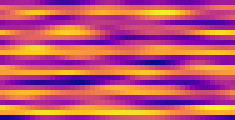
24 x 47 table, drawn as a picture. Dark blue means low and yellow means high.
There is no overall slope. Overall the values sit about 50% of the way up the scale. Stripes running across repeat 6 times from top to bottom. The grain runs across in streaks.
